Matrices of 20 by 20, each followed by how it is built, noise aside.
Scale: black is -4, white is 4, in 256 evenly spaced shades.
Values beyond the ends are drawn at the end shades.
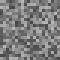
noise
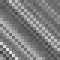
Toeplitz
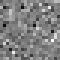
noise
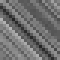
Toeplitz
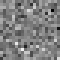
noise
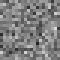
noise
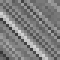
Toeplitz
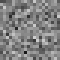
noise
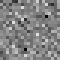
noise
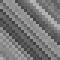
Toeplitz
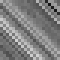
Toeplitz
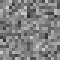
noise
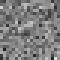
noise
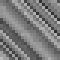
Toeplitz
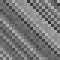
Toeplitz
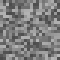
noise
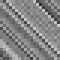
Toeplitz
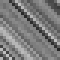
Toeplitz
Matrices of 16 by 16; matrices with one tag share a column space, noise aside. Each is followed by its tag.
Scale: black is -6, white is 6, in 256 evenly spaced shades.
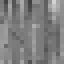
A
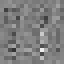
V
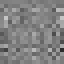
V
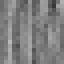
A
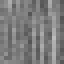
A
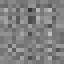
V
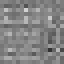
V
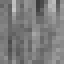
A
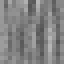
A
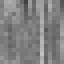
A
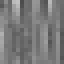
A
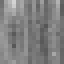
A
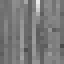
A
